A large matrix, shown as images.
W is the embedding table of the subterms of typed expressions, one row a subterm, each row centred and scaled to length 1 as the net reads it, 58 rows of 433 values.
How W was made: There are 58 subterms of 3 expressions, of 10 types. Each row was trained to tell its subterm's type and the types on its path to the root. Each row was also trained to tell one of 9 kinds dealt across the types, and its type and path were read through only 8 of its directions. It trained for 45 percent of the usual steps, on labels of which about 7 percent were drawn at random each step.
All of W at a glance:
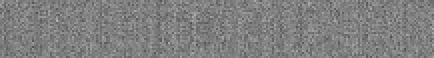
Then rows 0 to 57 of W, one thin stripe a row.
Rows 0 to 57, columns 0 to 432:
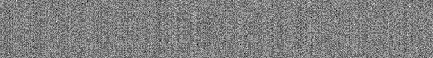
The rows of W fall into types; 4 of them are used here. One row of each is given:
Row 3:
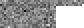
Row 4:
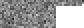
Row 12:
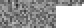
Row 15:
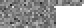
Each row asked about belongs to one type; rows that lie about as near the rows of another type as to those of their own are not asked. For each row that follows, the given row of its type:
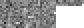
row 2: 12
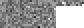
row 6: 3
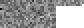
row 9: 12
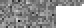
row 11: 15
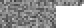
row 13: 4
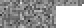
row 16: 3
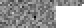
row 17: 3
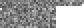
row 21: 4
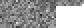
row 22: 15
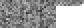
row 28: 12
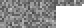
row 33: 15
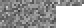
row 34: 4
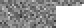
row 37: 12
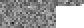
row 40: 15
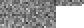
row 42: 15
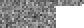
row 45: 15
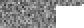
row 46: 15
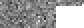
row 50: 12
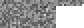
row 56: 3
